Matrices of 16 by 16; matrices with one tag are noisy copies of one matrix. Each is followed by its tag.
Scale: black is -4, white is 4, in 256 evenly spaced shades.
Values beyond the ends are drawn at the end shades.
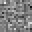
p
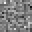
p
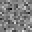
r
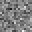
r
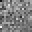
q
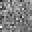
q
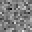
r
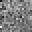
q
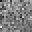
q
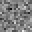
r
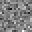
r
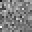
q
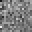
q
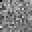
q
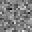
r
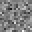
r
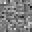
p
